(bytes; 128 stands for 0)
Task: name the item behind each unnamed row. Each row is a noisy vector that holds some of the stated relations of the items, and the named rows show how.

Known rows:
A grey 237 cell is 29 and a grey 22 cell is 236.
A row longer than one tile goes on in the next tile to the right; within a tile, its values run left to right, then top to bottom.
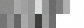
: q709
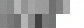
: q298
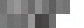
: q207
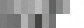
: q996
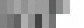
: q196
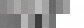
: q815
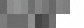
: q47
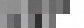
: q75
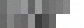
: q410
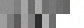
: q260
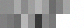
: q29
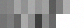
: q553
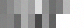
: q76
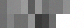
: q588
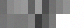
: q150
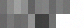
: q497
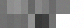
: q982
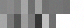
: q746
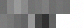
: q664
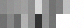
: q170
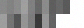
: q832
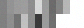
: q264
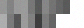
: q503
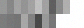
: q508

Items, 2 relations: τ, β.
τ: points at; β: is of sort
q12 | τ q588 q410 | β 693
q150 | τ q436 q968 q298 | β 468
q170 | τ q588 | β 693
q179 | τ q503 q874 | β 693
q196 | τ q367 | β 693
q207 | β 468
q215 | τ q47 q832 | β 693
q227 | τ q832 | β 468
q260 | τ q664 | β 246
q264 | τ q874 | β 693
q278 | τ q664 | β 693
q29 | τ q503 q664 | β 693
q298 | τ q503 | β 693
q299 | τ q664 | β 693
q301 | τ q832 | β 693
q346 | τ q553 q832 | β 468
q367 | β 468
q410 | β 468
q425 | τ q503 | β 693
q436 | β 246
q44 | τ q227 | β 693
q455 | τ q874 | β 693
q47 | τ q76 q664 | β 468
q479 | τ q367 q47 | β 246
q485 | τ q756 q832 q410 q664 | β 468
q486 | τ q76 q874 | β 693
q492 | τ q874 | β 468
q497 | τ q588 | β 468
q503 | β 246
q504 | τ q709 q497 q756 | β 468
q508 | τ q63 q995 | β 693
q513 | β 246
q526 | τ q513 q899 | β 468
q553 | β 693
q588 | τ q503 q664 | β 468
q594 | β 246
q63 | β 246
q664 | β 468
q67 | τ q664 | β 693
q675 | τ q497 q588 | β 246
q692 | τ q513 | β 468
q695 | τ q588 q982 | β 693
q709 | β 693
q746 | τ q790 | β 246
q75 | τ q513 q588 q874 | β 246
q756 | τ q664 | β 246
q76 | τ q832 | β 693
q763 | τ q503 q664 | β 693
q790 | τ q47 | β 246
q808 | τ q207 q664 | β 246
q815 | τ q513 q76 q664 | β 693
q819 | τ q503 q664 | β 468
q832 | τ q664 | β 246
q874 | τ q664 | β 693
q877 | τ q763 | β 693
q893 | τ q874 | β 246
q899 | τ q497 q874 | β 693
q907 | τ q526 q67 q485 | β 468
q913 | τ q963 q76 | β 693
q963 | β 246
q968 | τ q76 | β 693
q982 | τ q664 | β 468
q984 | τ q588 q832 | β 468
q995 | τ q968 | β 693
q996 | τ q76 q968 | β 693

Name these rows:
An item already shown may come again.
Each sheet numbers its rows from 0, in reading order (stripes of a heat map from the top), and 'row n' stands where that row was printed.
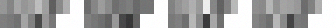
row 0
q508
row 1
q664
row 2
q913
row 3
q298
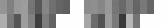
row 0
q503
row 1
q479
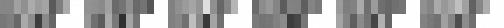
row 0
q553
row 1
q75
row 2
q486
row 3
q492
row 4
q63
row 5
q995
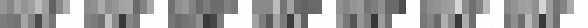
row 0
q508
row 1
q179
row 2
q819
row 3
q963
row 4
q756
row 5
q215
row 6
q899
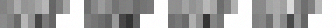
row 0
q874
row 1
q664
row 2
q695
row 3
q968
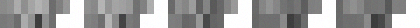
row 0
q67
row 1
q298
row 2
q367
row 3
q227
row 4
q227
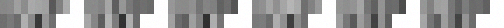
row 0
q44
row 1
q893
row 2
q808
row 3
q67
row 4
q513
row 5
q436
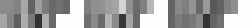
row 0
q893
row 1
q301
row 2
q346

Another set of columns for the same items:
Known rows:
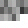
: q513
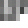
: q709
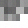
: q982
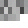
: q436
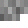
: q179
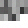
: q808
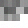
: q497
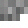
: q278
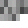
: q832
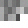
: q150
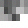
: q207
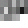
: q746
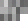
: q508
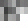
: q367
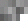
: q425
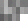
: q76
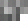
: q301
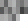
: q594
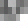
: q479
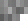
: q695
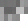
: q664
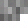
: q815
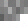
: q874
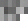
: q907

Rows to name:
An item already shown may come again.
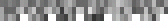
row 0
q984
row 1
q227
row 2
q196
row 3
q44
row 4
q63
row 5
q963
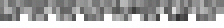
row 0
q215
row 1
q47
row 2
q984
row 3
q486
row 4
q893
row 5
q346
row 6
q44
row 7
q76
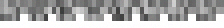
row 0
q996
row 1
q346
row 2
q367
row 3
q504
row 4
q196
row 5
q553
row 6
q508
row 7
q76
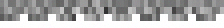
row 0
q67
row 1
q815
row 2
q227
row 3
q503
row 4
q410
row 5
q215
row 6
q692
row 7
q298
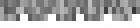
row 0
q819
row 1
q899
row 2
q913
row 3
q709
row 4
q503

